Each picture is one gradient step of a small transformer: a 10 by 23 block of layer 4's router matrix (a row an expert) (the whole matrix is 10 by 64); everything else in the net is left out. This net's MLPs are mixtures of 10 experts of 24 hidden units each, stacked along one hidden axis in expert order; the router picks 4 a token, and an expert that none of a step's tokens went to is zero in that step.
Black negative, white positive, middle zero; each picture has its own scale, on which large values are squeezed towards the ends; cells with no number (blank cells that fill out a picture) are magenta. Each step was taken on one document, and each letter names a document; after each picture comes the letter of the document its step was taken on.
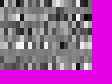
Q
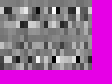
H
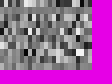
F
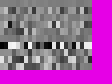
H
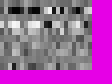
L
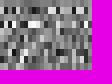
L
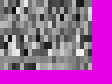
L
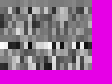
H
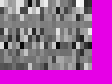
Q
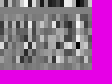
F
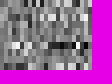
Q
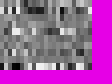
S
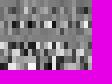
H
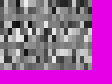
S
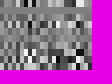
F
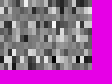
L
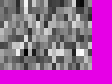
H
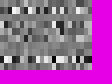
L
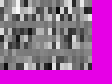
S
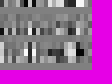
F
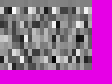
H
